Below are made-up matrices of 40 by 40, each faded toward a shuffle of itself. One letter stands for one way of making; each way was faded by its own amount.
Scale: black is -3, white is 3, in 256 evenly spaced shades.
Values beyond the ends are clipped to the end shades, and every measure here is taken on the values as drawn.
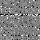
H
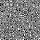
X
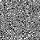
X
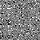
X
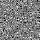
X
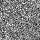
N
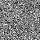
N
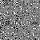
X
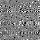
H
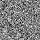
N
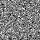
N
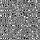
H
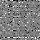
H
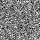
N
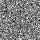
N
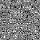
X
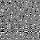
H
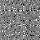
H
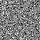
N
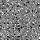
X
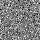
N
